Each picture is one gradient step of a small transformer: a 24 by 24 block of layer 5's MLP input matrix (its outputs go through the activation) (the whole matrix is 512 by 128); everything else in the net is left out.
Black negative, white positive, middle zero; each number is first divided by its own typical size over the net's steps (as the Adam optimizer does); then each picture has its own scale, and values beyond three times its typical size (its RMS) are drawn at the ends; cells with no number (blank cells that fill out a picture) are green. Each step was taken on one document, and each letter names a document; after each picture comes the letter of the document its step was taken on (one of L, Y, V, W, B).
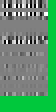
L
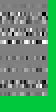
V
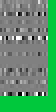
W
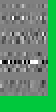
W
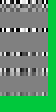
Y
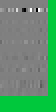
W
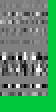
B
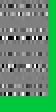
L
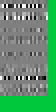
L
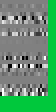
B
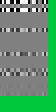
Y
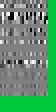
L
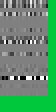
L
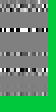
Y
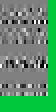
B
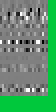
V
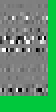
W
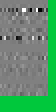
W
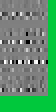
V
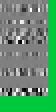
W
